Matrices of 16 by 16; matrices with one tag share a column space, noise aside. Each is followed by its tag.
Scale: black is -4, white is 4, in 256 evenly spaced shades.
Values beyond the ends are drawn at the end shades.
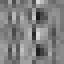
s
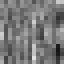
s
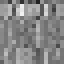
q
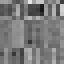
q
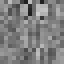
q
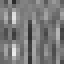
s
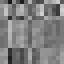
q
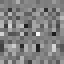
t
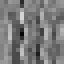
s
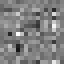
t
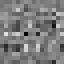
t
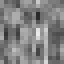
s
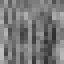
s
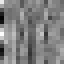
s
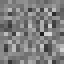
t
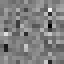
t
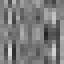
s
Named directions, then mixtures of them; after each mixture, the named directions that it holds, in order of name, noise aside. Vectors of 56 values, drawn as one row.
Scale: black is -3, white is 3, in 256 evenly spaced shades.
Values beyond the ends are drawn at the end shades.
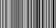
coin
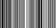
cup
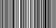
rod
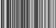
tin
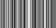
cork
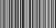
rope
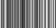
rope, tin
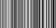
coin, cork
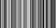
cork, tin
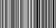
coin, rod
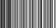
coin, cup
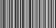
rope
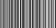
rope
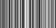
cup, rope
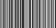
rope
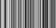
cup, tin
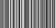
rope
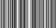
cork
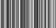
rod, tin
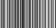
rope, tin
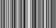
cork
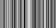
cork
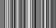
cork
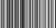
rope, tin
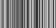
coin, tin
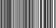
coin, cork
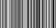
coin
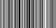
rod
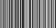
rope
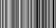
coin, rod
